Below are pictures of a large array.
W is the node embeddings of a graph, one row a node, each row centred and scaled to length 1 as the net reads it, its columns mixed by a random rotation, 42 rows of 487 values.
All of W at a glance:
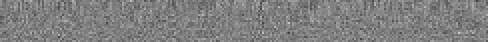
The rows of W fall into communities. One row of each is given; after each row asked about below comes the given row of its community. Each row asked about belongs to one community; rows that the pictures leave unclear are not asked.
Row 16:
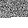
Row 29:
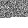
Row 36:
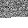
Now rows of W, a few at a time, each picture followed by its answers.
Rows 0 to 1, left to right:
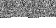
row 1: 16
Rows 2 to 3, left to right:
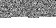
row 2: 36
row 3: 36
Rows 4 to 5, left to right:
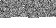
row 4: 36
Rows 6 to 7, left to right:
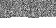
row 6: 36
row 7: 36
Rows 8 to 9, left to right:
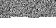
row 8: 36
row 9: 36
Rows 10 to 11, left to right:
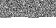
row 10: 29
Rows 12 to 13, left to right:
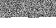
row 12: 29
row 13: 36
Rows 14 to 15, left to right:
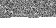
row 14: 29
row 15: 29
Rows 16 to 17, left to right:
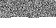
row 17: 16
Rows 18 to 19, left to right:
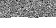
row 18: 16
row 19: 29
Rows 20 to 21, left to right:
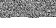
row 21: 29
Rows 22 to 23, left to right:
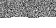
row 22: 16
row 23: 16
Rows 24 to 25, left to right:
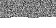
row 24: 16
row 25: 36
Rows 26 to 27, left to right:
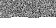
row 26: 16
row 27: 16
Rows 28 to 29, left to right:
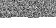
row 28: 29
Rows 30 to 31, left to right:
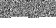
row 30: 36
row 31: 16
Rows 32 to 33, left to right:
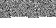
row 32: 36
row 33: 36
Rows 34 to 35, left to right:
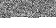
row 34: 29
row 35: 16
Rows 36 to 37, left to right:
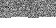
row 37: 36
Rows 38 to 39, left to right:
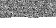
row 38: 29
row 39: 29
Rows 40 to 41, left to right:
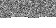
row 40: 29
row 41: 16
